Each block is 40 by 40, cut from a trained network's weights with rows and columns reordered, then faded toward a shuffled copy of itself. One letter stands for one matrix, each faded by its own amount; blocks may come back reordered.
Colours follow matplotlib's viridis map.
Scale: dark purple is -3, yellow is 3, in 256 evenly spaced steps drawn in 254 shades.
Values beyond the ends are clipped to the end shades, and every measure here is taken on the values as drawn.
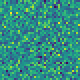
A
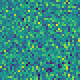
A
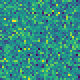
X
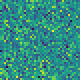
A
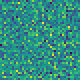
A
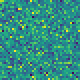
X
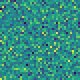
A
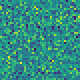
X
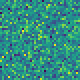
X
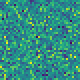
A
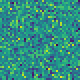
X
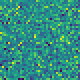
A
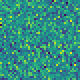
X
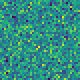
A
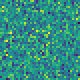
X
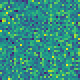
X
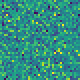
X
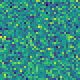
A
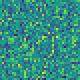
A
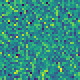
A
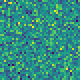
X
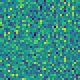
A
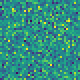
X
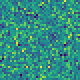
X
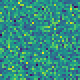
X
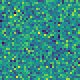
X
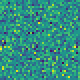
X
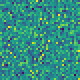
A
